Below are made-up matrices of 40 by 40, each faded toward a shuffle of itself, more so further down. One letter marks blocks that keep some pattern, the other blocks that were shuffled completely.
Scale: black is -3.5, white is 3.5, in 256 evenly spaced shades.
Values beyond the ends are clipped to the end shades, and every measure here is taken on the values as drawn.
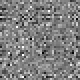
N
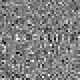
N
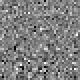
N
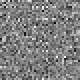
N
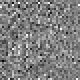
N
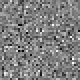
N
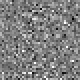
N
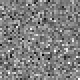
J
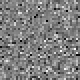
N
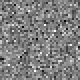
J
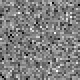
J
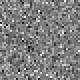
J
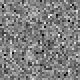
J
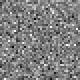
J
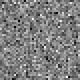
J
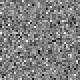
J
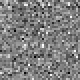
N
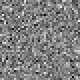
J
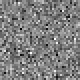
J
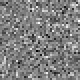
J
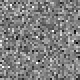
J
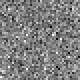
J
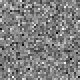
J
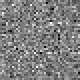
N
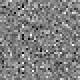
N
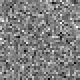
J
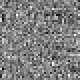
N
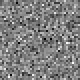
J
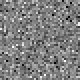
J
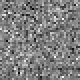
J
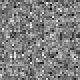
N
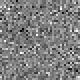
N
